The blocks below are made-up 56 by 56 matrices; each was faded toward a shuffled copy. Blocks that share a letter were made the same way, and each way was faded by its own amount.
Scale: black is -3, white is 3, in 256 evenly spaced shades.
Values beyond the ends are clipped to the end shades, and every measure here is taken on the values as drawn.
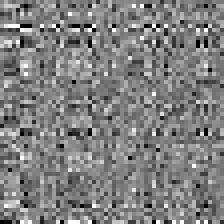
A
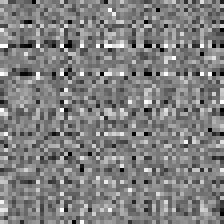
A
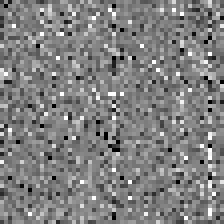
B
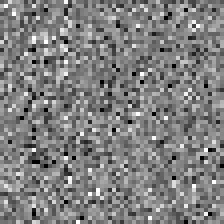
B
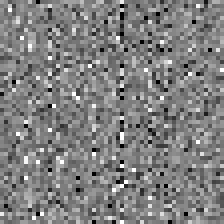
B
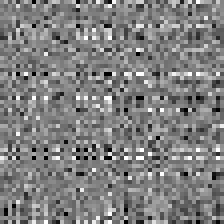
A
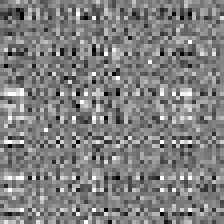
A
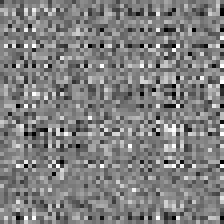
A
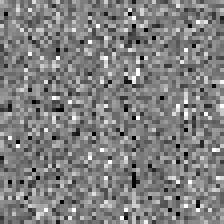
B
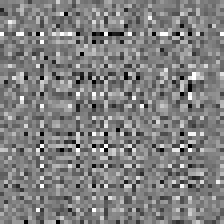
A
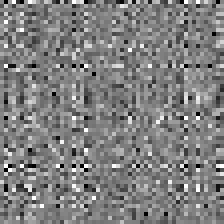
A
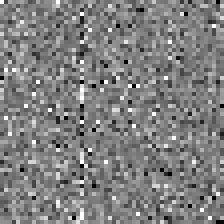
B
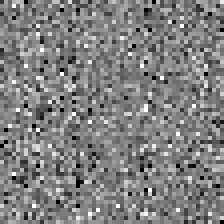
B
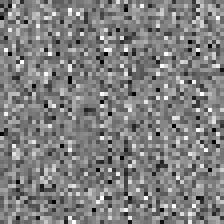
B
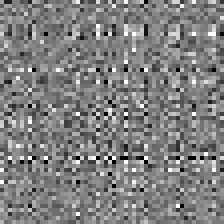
A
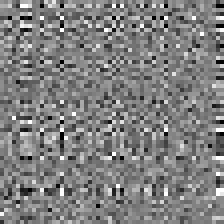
A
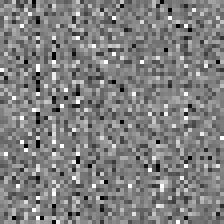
B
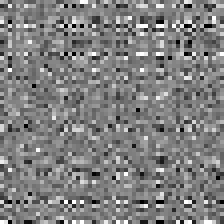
A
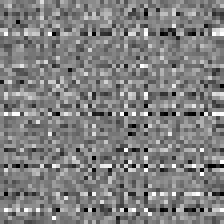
A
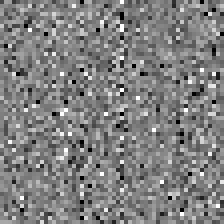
B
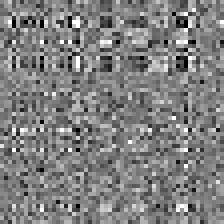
A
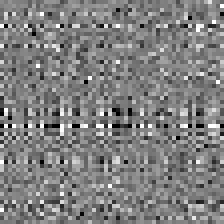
A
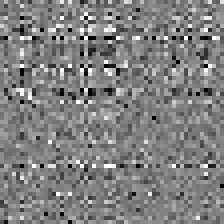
A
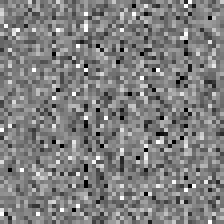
B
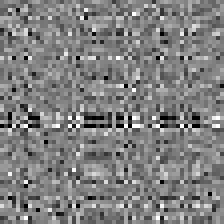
A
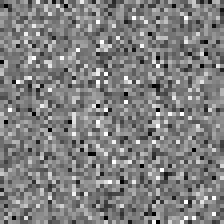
B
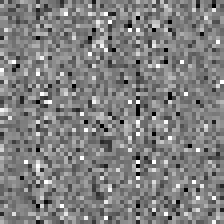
B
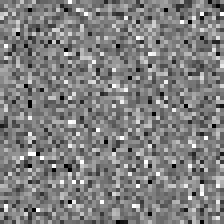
B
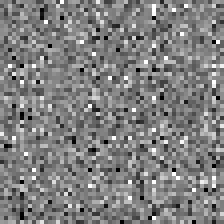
B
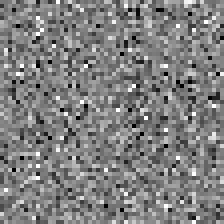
B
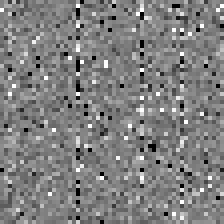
B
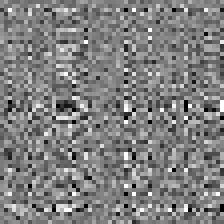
A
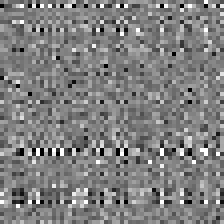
A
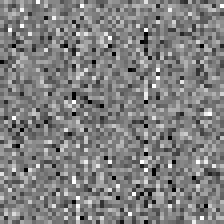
B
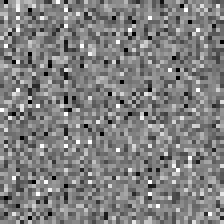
B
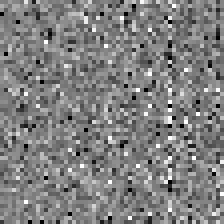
B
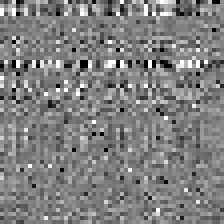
A
